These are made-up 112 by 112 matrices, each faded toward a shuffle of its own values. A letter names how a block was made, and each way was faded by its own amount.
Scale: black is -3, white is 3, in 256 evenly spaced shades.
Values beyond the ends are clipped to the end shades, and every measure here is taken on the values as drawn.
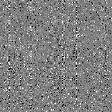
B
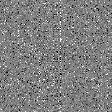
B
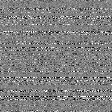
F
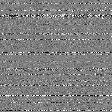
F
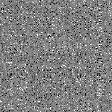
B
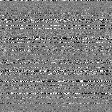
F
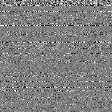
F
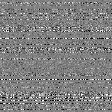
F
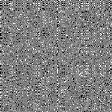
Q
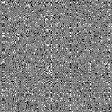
Q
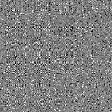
Q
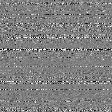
F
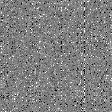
B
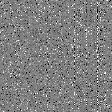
B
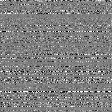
F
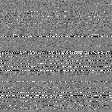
F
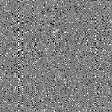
Q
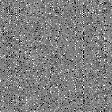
B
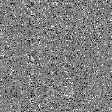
B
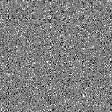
B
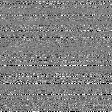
F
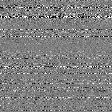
F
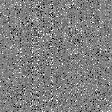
B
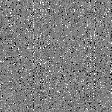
B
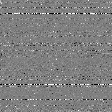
F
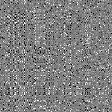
Q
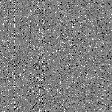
B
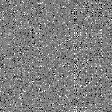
B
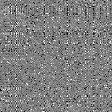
Q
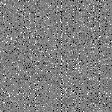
B
